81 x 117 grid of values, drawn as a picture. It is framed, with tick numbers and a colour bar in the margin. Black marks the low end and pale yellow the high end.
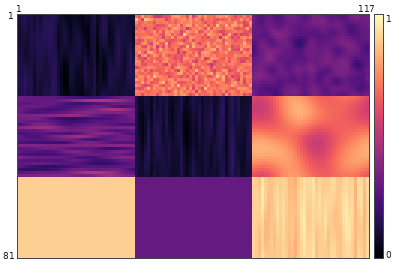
The table splits into 3 rows of 3 panels. Panel 1,1: very low, streaked downward, faint in contrast. Panel 1,2: high, fine-grained. Panel 1,3: low, blotchy, faint in contrast. Panel 2,1: low, streaked across. Panel 2,2: very low, streaked downward, faint in contrast. Panel 2,3: high, smooth. Panel 3,1: very high, flat. Panel 3,2: low, flat. Panel 3,3: very high, streaked downward, faint in contrast.
